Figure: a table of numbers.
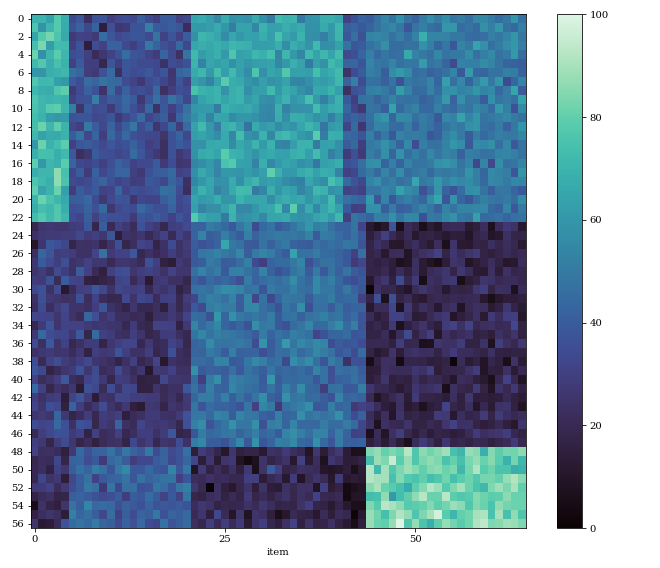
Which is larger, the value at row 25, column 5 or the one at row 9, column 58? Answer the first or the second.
the second
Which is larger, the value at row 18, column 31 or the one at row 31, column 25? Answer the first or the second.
the first
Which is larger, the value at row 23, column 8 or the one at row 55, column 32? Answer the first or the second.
the first
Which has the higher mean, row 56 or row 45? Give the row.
56
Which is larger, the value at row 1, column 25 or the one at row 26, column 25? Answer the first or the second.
the first
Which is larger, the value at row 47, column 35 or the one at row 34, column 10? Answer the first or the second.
the first
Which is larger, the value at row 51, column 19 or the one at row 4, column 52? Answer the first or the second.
the second
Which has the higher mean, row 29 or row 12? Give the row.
12
